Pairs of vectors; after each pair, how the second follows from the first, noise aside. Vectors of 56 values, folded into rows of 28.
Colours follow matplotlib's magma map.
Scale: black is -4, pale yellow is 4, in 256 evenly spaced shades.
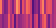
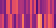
wrapped around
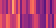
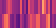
wrapped around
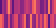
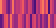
negated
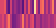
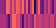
negated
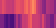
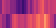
wrapped around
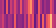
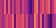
negated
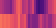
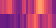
negated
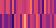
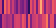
wrapped around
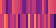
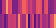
negated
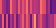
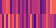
negated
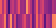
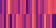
negated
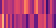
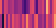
negated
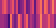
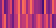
wrapped around
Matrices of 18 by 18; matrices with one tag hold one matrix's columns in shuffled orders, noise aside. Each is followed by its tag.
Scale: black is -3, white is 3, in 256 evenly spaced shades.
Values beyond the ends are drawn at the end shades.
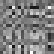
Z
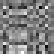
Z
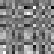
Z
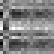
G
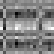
G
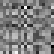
Z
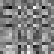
Z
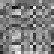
Z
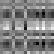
G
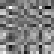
Z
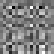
Z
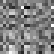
Z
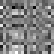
Z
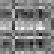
G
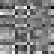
Z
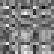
Z
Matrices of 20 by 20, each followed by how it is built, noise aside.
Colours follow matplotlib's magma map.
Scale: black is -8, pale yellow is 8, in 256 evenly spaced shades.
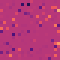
sparse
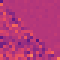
lower triangular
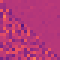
lower triangular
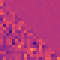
lower triangular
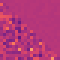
lower triangular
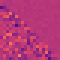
lower triangular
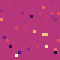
sparse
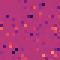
sparse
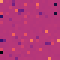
sparse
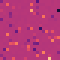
sparse
